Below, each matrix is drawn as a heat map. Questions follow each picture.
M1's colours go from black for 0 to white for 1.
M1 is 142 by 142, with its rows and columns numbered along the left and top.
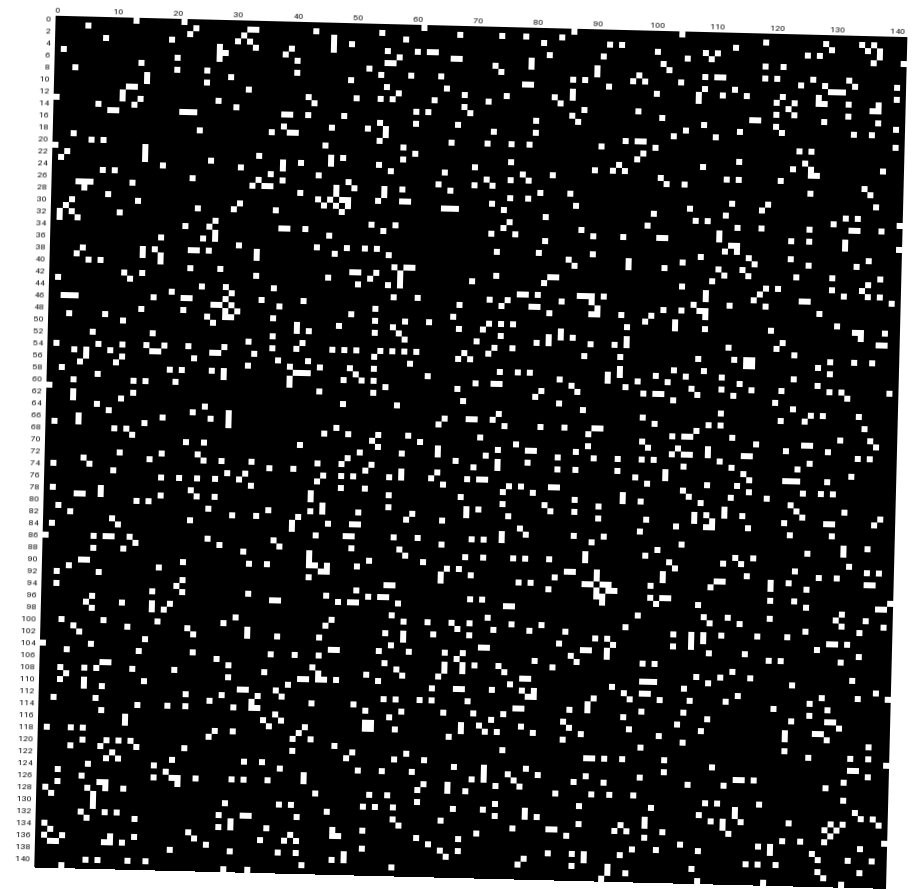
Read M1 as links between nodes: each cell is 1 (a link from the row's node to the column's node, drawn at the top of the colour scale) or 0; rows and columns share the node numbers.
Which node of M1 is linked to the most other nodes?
node 54
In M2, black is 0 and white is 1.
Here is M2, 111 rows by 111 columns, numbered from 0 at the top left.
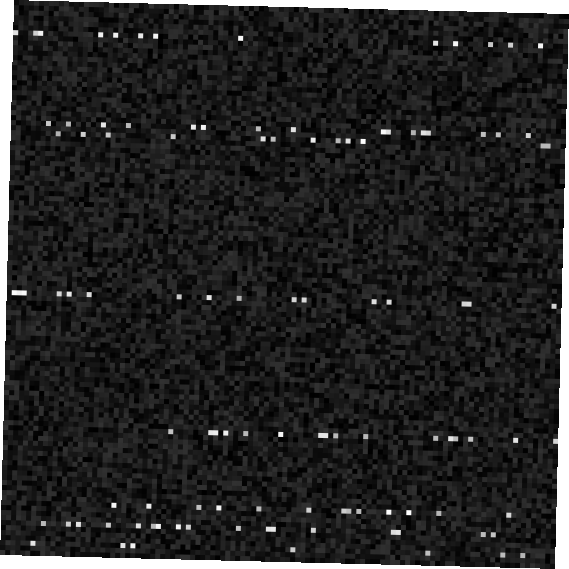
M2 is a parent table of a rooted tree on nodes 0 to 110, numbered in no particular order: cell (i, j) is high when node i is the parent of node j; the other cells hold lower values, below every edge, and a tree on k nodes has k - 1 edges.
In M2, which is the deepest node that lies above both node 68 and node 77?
100
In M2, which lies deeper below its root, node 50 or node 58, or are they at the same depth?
node 50
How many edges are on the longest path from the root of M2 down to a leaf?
2
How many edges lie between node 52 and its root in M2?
2
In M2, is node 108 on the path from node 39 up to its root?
yes
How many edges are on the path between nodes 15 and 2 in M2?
4
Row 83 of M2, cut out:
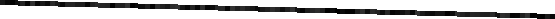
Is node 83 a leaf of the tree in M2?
yes
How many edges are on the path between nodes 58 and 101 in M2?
3
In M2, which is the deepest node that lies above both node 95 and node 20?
6
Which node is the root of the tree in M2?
108
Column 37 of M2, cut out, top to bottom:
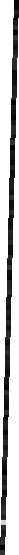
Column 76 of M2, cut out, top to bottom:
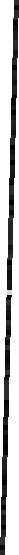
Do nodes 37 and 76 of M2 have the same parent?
no
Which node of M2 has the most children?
104
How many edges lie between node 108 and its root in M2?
0
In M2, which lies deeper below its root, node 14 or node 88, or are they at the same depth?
the same depth
